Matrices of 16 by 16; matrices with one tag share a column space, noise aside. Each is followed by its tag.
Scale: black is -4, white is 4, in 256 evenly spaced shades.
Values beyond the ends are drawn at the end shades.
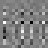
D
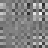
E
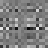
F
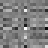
F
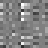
E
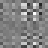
E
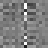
E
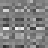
F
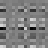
F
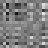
E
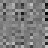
E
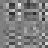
E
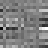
F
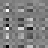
F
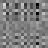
E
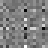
F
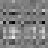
D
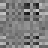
E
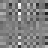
E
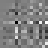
D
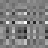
D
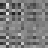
E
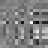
D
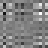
E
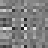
F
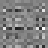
F
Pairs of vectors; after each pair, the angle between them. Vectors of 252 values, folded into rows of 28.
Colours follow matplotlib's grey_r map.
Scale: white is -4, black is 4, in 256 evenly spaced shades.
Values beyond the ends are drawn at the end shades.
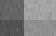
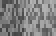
partly aligned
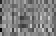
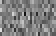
partly opposed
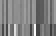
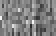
partly aligned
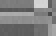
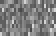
orthogonal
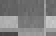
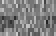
partly opposed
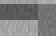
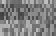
partly aligned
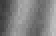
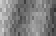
nearly opposite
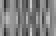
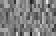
partly opposed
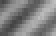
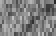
partly opposed
